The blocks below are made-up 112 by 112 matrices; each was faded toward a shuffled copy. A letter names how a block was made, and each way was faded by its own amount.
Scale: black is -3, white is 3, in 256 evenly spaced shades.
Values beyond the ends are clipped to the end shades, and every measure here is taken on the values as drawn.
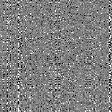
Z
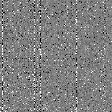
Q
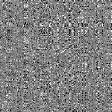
Q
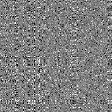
Z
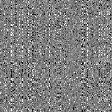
Z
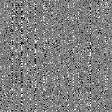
Q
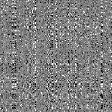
Z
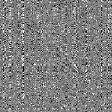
Z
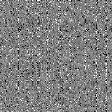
Q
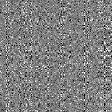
Z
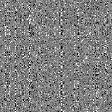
Q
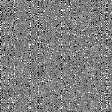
Q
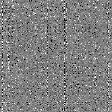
Q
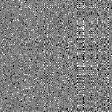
Z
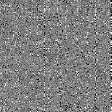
Q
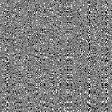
Z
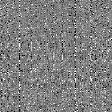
Q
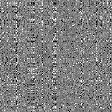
Z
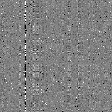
Z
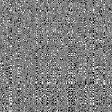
Z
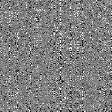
Q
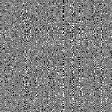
Z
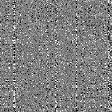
Q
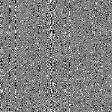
Q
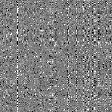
Z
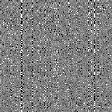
Z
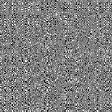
Z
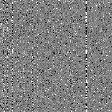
Q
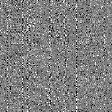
Q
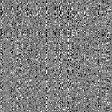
Z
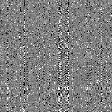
Z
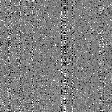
Q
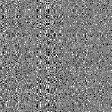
Z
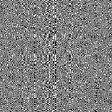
Z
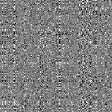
Z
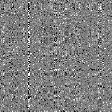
Z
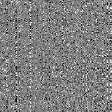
Q
